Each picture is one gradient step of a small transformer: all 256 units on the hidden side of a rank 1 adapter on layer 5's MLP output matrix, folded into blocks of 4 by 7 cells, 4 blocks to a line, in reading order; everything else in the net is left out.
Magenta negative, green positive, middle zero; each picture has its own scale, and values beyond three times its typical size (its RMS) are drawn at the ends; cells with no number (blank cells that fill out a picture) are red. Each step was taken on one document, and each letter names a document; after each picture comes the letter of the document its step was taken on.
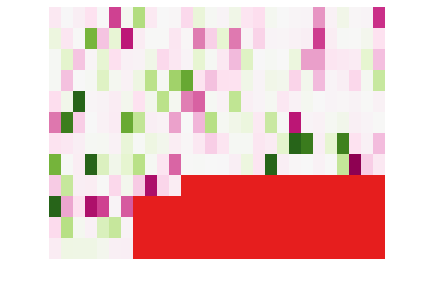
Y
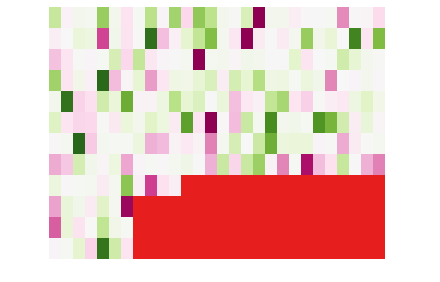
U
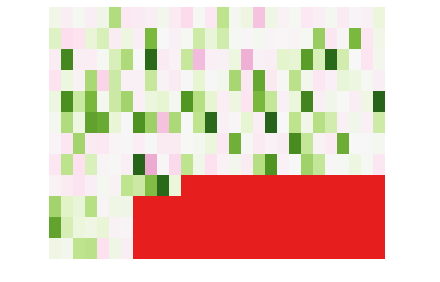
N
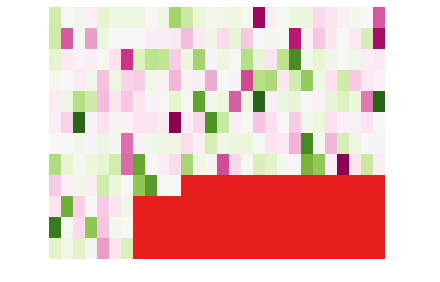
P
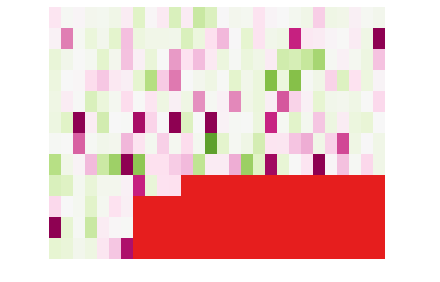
P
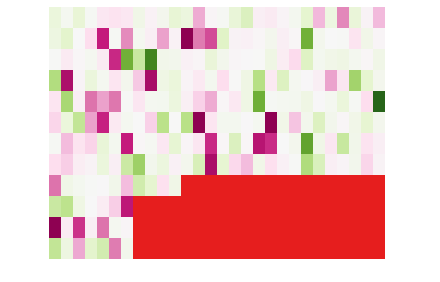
U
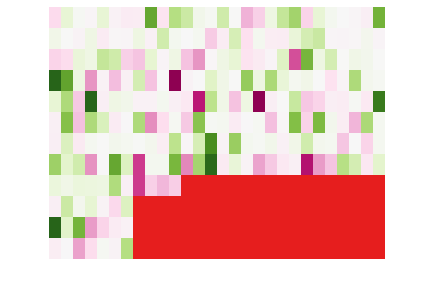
N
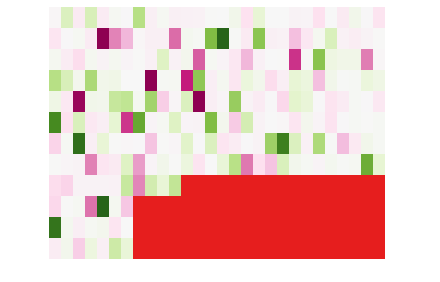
Y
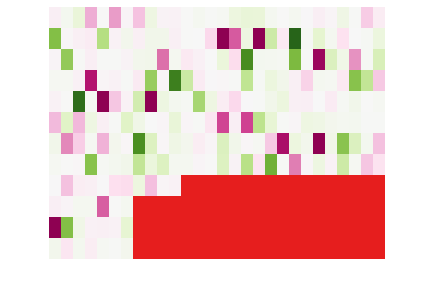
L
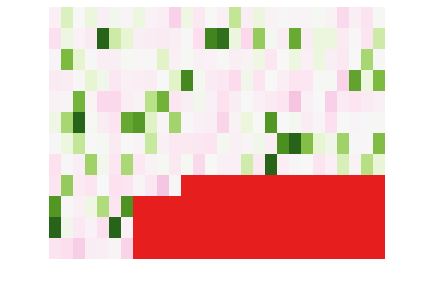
Y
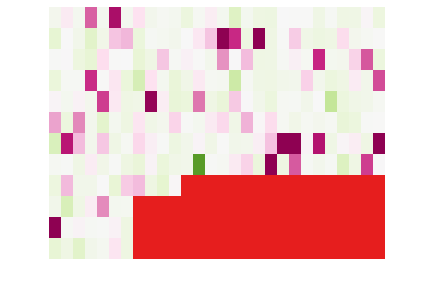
L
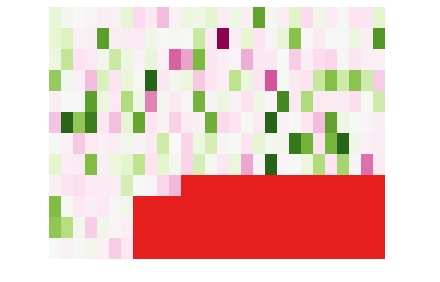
P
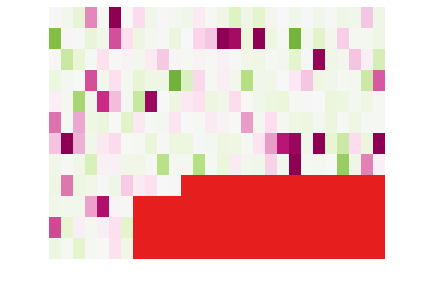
L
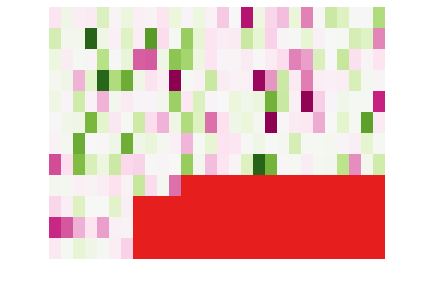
N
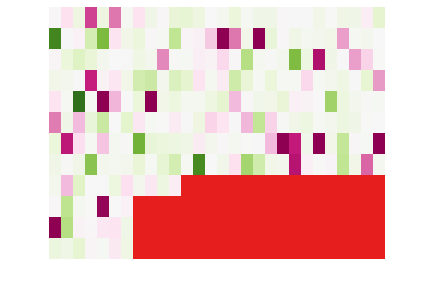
L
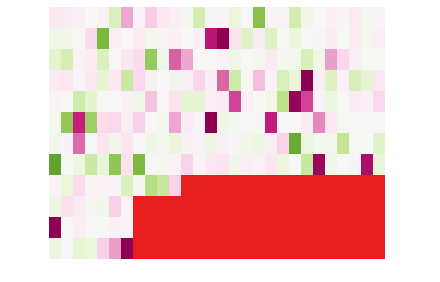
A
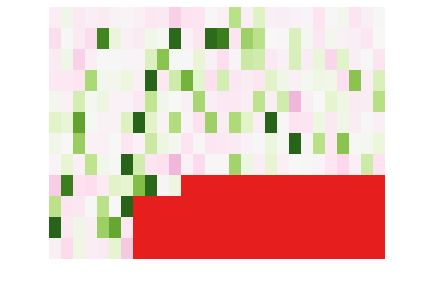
Y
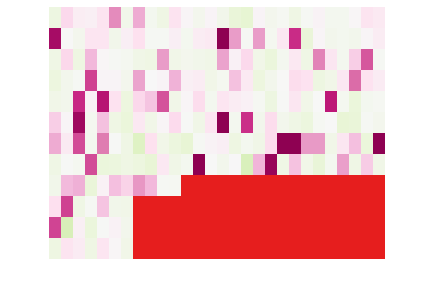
L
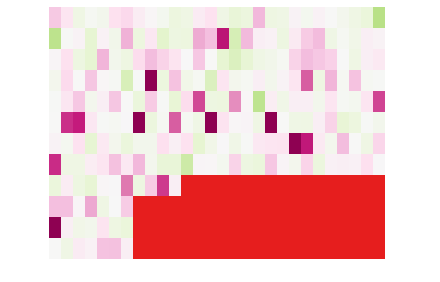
P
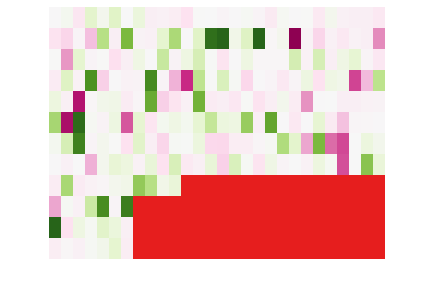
Y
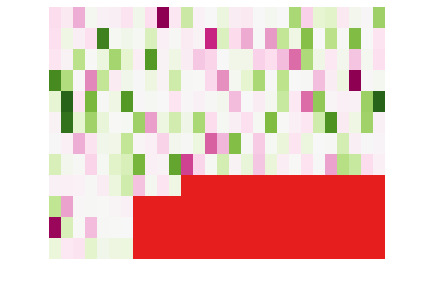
U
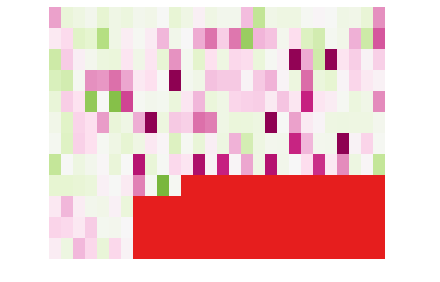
N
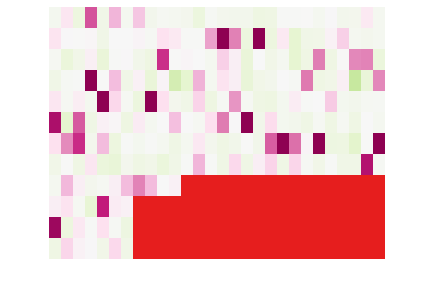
L
